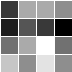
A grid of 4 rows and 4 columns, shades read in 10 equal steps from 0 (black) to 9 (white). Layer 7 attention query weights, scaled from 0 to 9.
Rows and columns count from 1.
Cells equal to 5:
3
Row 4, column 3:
8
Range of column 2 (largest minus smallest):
3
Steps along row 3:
up up down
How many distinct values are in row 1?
3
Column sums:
14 20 25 14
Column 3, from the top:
6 2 9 8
